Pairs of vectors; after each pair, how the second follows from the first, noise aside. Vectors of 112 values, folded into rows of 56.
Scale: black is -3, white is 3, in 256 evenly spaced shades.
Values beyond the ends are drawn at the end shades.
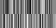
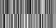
copied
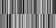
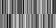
copied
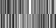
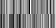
sign-scrambled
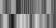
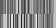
sign-scrambled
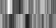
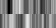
negated
